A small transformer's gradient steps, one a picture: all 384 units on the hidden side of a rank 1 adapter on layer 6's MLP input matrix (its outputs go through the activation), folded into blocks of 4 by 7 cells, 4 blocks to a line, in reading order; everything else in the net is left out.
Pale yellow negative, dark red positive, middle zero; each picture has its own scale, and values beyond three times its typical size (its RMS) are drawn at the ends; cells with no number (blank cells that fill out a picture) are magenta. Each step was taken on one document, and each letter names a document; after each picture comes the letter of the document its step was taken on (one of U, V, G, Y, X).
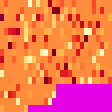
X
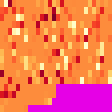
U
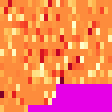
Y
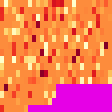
X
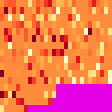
Y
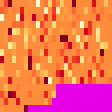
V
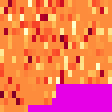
Y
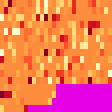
Y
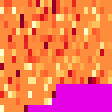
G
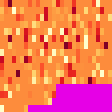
G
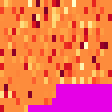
X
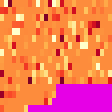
V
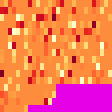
V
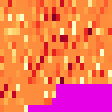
Y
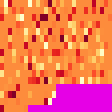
V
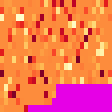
U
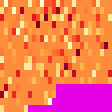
X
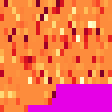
U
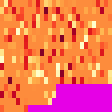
U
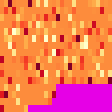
U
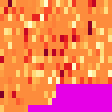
Y
